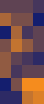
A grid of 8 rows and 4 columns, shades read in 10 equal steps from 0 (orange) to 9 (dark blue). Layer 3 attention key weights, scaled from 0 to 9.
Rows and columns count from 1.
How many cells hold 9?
3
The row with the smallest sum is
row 7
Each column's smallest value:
3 2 0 0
